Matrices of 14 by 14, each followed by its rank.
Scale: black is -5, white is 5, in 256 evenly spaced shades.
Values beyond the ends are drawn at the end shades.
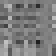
two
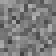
full rank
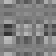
one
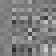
two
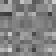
two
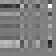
one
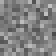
full rank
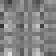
two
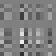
one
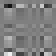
one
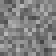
full rank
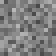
full rank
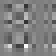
one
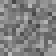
full rank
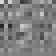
two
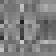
two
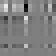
one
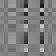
one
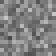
full rank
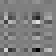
one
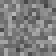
full rank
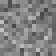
full rank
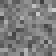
full rank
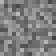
full rank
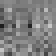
two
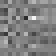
two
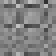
two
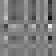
one
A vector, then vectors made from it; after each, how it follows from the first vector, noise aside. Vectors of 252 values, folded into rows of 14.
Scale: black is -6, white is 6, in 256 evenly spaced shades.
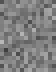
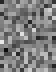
scaled up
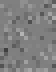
partly zeroed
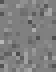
partly zeroed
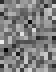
scaled up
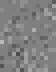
partly zeroed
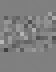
partly zeroed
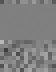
partly zeroed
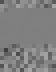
partly zeroed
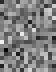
scaled up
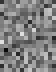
scaled up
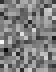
scaled up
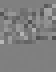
partly zeroed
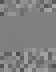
partly zeroed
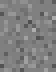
partly zeroed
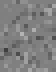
partly zeroed
